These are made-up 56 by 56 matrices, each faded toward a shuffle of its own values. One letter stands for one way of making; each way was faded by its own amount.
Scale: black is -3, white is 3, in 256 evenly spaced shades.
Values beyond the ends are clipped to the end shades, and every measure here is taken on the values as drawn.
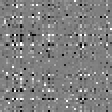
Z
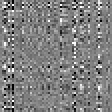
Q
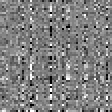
Q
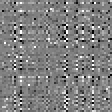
Z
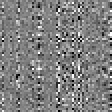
Q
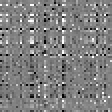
Z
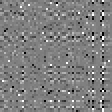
Z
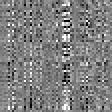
Q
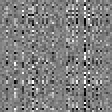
Q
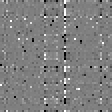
Z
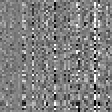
Q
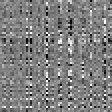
Q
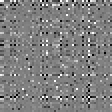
Z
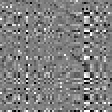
Z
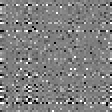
Z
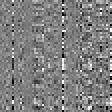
Q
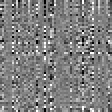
Q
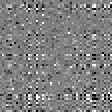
Z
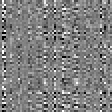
Q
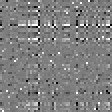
Z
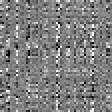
Q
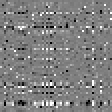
Z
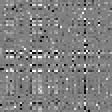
Z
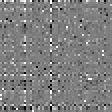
Z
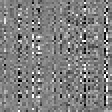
Q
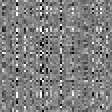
Q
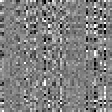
Q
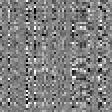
Q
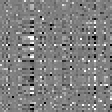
Z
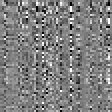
Q
